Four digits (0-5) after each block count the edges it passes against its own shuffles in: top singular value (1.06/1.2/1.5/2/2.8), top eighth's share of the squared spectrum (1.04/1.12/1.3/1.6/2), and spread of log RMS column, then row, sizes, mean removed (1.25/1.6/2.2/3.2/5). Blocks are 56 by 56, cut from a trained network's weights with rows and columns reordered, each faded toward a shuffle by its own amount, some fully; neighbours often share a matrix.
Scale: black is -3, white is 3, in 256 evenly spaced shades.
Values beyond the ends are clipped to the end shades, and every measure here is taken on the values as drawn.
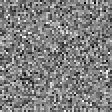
0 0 0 0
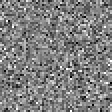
1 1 0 0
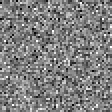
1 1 0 0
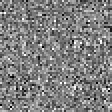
2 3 1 1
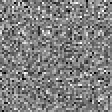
3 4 2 2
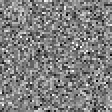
1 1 0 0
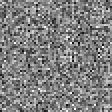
3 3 1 0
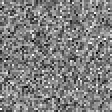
0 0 0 0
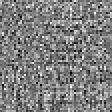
3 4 2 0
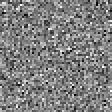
0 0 0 0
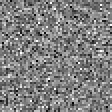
2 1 0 0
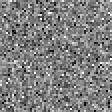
1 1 0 0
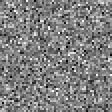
0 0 0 0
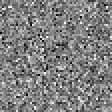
2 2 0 0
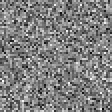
2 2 1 0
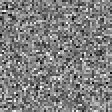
0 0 0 0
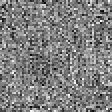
3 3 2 0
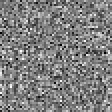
3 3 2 0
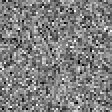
2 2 0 0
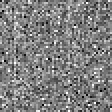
1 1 0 0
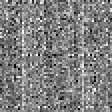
3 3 2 2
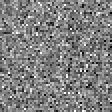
0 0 0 0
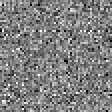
2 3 1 2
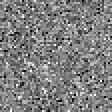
0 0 0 0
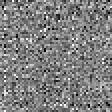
3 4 2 2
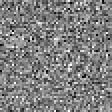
3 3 1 2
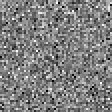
2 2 1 1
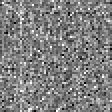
2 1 0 0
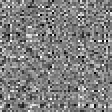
3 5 2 3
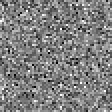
1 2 0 0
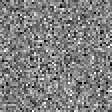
1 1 0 0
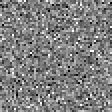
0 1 0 0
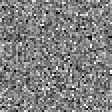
0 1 0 0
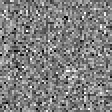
1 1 0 1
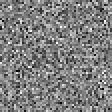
3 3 1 0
